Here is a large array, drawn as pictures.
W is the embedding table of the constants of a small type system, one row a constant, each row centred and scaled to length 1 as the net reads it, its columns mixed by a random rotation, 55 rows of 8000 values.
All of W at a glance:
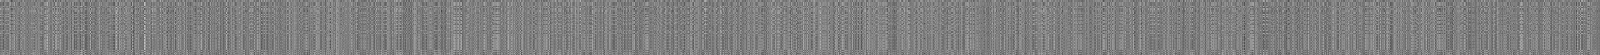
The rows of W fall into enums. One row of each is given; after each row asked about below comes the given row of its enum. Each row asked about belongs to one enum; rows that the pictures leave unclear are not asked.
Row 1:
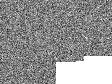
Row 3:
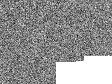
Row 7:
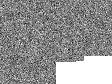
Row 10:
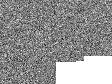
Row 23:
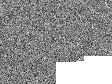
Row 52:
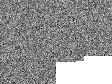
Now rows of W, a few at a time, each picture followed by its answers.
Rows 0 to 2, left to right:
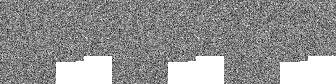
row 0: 1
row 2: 3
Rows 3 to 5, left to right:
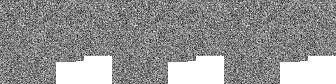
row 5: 3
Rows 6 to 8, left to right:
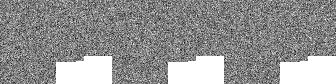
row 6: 52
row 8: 1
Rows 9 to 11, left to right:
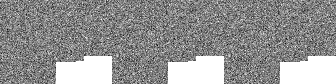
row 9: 1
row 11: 10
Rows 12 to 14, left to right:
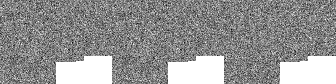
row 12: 7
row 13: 7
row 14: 1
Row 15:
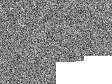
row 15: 3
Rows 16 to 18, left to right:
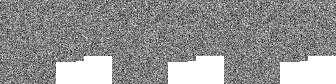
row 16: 1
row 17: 3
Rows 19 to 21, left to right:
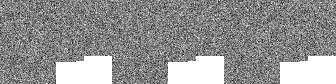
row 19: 7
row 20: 1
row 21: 3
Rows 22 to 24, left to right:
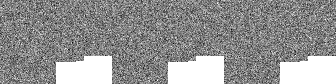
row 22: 7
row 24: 1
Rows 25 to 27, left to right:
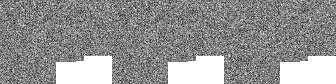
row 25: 3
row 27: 10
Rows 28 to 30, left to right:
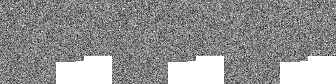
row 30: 52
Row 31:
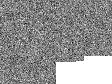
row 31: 7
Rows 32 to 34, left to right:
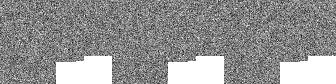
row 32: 7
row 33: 1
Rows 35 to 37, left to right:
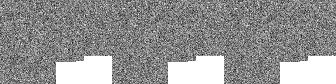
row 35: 7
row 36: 3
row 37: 3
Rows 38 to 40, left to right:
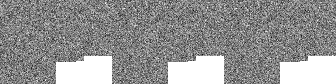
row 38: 23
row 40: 3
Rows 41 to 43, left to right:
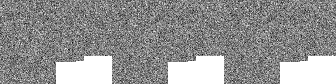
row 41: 7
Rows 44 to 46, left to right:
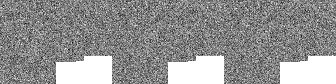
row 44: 7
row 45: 3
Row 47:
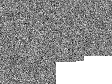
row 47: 7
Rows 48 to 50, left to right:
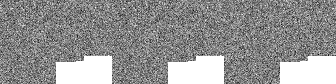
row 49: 3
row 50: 52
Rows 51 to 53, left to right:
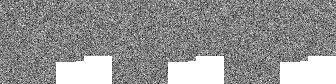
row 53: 23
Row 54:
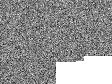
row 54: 52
